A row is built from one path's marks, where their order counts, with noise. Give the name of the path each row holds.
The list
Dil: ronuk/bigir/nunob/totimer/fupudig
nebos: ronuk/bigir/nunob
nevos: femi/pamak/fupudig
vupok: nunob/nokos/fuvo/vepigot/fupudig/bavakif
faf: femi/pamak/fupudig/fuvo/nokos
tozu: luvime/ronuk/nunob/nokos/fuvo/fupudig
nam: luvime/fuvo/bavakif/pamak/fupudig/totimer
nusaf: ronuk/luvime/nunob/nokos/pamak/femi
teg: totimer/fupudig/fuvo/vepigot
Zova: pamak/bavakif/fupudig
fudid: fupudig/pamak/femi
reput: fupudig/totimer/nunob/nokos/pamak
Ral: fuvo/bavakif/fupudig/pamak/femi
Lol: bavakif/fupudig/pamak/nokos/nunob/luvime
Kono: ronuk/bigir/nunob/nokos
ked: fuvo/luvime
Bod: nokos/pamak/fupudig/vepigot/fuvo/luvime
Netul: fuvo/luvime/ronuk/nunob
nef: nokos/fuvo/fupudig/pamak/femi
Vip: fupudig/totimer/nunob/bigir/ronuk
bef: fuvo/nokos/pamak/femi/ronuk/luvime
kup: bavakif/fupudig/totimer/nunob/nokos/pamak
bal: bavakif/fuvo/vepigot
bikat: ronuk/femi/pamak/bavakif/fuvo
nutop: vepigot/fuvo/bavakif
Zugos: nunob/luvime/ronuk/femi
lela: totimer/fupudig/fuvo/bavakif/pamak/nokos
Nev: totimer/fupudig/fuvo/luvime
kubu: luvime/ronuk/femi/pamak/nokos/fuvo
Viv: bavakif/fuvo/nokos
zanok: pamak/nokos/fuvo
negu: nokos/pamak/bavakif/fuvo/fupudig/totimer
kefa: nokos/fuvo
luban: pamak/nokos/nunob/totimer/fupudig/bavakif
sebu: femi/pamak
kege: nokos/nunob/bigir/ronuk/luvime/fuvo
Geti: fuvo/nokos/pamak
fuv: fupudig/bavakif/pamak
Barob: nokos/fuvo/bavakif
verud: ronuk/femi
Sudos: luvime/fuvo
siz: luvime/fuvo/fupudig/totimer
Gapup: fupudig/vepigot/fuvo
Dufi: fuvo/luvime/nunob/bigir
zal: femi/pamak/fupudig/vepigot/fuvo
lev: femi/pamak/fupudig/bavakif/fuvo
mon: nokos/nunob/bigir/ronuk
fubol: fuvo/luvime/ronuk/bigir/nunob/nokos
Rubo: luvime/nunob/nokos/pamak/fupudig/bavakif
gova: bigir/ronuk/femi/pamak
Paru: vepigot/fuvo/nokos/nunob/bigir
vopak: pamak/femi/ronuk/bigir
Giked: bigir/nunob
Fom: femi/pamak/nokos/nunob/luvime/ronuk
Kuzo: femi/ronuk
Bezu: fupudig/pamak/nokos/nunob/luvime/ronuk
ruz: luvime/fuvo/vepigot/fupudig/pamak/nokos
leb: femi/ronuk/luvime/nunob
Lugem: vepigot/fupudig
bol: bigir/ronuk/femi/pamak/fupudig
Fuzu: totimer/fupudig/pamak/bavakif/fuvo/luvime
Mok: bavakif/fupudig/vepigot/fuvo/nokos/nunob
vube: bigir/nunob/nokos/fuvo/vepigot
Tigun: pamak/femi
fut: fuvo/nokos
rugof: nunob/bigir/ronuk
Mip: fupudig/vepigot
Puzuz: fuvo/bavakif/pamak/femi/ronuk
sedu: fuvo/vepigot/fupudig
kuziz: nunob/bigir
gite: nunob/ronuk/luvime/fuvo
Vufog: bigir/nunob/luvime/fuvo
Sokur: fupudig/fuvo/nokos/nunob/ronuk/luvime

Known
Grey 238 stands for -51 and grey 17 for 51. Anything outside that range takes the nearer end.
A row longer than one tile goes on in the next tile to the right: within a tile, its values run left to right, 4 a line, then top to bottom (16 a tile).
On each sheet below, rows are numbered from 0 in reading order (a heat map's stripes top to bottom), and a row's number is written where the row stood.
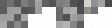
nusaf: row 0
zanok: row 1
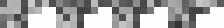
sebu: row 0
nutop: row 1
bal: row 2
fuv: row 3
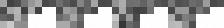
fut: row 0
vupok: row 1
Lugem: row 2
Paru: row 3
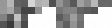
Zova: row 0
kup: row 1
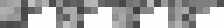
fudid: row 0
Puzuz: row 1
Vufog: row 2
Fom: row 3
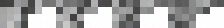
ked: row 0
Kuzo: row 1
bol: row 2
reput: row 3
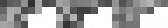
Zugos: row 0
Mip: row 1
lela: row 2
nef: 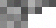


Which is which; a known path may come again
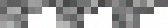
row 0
bef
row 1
vube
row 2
kup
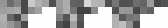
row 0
vopak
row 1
Zova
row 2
Paru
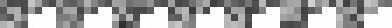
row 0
Geti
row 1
nef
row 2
Mip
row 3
fut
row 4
nutop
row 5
fudid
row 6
gova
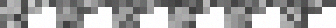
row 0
sebu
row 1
Bezu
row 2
nusaf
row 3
Netul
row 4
fubol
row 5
sedu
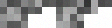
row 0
Sokur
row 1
Zugos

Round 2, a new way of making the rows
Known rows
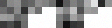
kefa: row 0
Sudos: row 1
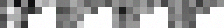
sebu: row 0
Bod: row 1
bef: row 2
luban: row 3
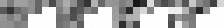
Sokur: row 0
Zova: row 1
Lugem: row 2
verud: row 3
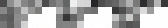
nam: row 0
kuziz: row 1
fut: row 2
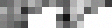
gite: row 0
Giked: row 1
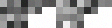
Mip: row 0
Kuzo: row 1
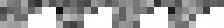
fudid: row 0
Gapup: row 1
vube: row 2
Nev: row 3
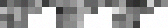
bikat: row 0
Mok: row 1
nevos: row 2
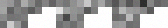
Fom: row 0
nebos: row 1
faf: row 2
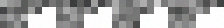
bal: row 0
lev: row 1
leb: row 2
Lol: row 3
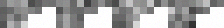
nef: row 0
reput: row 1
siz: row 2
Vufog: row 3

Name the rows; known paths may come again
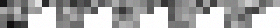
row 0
Sudos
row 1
zal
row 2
Paru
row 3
vupok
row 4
Zugos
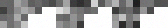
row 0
Fuzu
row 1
nevos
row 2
Mip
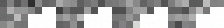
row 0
faf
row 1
bal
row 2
Bod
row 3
sedu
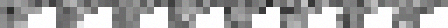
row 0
Puzuz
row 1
negu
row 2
Rubo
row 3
ruz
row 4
teg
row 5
Geti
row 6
bol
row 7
nusaf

